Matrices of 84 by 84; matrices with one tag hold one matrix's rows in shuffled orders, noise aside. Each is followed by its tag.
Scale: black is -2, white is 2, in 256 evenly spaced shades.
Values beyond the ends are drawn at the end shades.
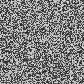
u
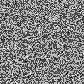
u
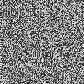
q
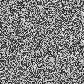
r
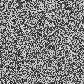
r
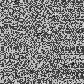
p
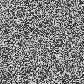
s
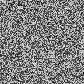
r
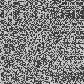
p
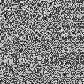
p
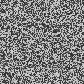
u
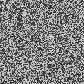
r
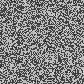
r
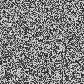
s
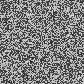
u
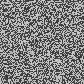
s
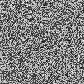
q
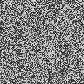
r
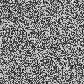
q
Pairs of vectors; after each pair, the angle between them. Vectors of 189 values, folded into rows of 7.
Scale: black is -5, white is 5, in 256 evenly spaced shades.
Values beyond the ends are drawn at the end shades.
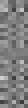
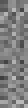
nearly opposite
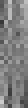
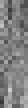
nearly opposite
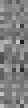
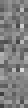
nearly opposite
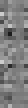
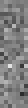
partly opposed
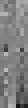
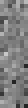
partly aligned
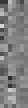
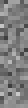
partly aligned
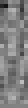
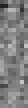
nearly parallel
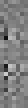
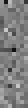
orthogonal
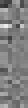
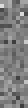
partly opposed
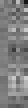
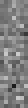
orthogonal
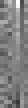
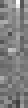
nearly parallel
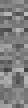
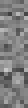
nearly opposite
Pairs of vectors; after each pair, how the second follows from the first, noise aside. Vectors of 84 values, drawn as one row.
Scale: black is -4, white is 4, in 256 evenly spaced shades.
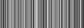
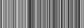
shuffled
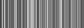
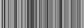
negated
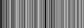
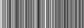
negated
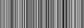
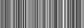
negated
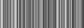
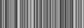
wrapped around
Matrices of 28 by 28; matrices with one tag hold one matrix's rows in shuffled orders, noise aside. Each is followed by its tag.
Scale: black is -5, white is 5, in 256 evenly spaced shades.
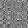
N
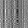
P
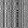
P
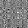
N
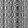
P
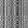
P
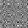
N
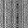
P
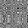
N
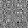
N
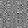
N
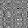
N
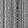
P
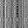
P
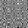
N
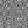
N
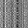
P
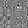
N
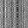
P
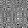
N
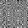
N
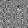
N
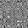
N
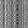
P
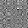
N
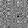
N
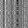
P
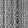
P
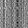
P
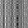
P
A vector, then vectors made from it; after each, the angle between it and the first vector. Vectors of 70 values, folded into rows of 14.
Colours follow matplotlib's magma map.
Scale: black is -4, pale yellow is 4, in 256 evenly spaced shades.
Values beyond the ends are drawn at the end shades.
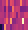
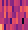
nearly opposite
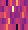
orthogonal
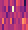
partly aligned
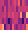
partly opposed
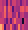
nearly opposite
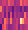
partly aligned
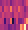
orthogonal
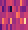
partly aligned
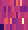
nearly parallel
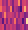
partly opposed
